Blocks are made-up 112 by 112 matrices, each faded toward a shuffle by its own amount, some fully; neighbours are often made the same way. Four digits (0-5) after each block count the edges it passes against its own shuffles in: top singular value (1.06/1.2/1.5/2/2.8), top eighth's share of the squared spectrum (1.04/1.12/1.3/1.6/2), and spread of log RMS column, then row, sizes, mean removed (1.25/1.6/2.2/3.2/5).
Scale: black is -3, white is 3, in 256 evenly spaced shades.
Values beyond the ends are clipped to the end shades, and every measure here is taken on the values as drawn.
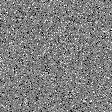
0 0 0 0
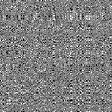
5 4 3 3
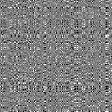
5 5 4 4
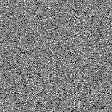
4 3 1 1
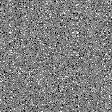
3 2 1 1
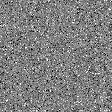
3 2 0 0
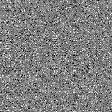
4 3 1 1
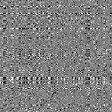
5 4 3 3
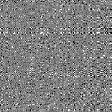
5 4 3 3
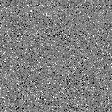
3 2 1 1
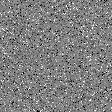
2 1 0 0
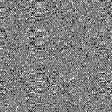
4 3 2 2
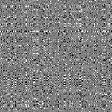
5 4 3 3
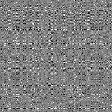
5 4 3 4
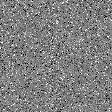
0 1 1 0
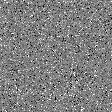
0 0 0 0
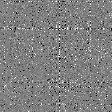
3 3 3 3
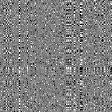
5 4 4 3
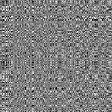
5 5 4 4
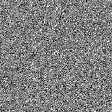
3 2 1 1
